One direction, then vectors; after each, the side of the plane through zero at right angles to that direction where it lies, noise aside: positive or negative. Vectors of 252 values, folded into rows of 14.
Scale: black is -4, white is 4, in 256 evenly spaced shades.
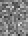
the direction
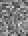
positive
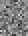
negative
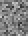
negative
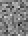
negative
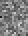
positive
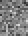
positive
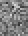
negative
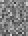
negative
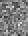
positive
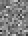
positive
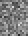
positive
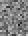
negative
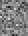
negative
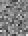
negative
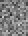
positive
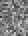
positive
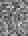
positive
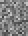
negative
